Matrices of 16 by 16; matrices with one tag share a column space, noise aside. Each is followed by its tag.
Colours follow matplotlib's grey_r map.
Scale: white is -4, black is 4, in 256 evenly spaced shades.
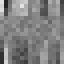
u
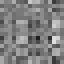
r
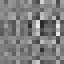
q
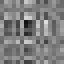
q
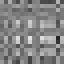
r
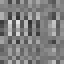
q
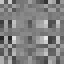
r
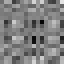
r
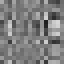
q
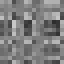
q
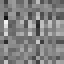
q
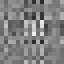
q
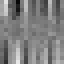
u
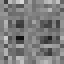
r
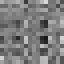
r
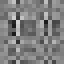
q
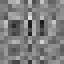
q
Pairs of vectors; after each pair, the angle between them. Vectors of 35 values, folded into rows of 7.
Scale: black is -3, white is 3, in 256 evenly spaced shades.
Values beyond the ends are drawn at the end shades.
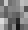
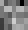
partly opposed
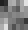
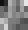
nearly parallel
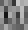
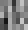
partly aligned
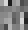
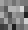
orthogonal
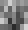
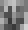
nearly parallel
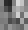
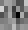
partly opposed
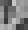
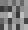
orthogonal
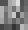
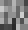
partly aligned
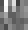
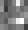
partly opposed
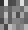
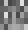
nearly parallel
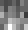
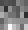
nearly parallel
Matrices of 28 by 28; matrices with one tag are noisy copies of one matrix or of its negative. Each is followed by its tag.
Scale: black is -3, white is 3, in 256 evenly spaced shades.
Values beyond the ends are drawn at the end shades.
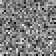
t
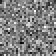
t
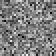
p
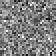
p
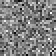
p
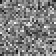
t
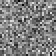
p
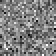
t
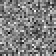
t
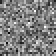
t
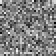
t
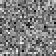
t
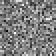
p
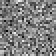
p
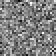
p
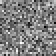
t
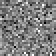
p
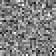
p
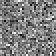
p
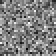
t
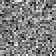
p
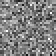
p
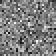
t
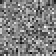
t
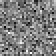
t
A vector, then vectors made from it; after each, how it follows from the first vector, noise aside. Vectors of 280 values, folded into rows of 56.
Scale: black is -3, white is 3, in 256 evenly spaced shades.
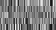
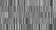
shrunk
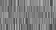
shrunk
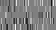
partly zeroed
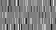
partly zeroed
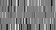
partly zeroed
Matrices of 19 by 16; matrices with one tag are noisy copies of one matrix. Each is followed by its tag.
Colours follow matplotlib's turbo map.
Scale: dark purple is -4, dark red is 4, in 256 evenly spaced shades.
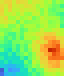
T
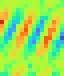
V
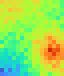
T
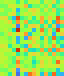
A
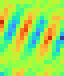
V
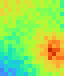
T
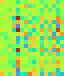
A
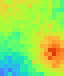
T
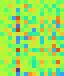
A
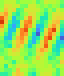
V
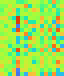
A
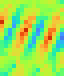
V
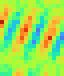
V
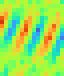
V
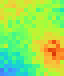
T
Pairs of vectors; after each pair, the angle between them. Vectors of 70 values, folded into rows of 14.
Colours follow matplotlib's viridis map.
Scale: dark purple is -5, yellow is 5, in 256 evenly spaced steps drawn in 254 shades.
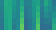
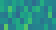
orthogonal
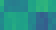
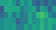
partly opposed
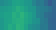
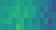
nearly parallel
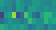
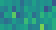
partly aligned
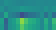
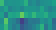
nearly opposite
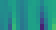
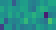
orthogonal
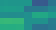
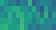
partly aligned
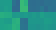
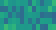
orthogonal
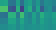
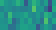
orthogonal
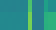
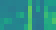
nearly parallel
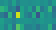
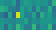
nearly parallel
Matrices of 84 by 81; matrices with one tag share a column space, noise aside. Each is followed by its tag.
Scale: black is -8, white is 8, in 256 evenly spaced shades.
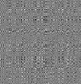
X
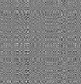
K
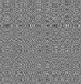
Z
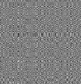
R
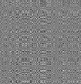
K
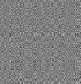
R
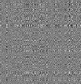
Z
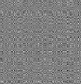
K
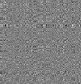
Z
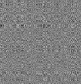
Z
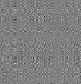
X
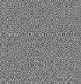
R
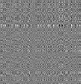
Z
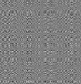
K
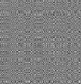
K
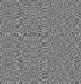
R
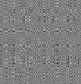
X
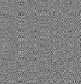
K
